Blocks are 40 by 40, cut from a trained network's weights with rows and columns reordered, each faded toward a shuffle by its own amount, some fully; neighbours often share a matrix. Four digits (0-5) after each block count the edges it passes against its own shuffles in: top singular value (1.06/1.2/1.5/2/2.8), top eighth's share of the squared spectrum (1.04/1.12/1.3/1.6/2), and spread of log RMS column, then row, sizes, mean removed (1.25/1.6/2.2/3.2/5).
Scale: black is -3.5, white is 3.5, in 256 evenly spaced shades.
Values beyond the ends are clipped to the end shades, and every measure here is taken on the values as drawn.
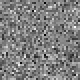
2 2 1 1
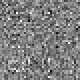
2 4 1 1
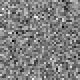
0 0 0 0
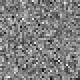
1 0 0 0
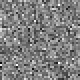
2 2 1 0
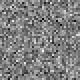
0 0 0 0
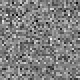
2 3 0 2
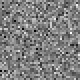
0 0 0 0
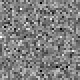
0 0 0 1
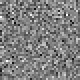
1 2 0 0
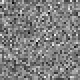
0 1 0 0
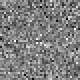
1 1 0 1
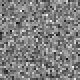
0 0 0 0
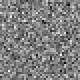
1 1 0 0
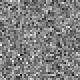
2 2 0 0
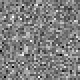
2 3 0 1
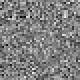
3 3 0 1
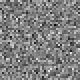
0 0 0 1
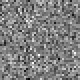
2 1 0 0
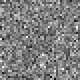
0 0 1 0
